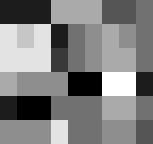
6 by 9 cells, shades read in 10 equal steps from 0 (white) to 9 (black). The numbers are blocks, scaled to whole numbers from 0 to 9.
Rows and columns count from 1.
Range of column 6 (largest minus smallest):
6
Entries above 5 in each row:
5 1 1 3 3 1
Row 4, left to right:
3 4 4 4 9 9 0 0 8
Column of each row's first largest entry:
1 4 4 5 2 9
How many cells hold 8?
6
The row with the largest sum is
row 5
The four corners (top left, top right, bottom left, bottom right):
8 5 4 6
